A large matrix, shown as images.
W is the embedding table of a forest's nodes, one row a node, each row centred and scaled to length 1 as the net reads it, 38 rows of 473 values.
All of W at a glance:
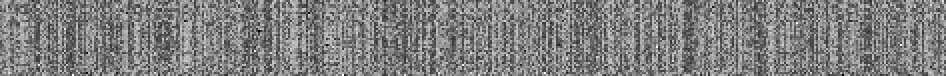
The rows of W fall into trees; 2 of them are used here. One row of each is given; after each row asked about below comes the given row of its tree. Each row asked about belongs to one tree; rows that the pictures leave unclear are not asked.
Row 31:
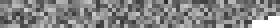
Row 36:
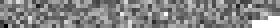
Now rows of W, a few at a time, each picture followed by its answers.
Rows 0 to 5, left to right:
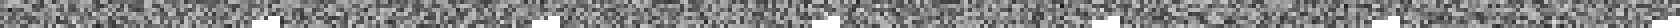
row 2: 36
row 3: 36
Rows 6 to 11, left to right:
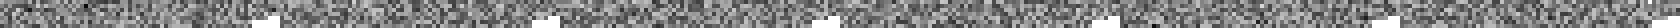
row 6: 36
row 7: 31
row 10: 36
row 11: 31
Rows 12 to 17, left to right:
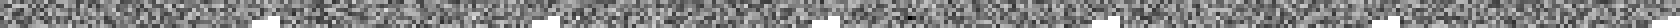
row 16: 31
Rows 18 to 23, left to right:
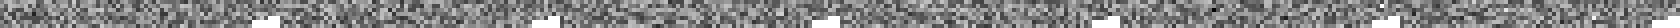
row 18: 31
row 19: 31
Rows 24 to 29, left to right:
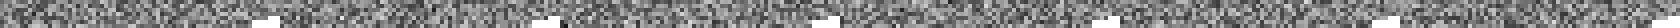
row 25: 31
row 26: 36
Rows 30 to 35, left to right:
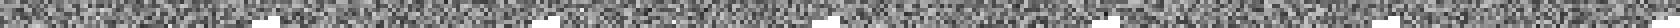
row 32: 36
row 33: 31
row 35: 31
